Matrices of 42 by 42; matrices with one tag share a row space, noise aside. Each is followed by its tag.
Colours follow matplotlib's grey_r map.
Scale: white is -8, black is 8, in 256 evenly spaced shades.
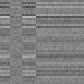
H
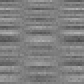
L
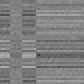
H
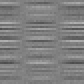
L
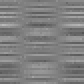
L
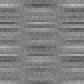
L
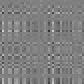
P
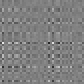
P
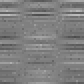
L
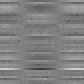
L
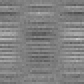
L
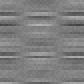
L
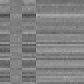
H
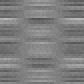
L
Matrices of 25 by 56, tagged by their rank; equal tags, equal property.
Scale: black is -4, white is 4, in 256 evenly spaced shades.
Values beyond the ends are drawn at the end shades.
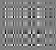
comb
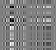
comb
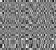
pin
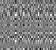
pin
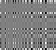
comb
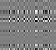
comb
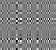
comb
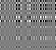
comb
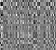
pin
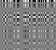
comb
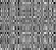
pin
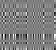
comb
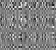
pin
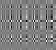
comb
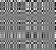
comb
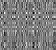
pin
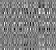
pin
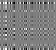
comb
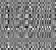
pin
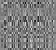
pin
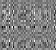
pin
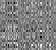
pin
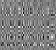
pin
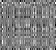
pin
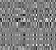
pin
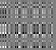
comb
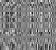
pin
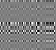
comb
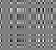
comb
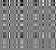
comb
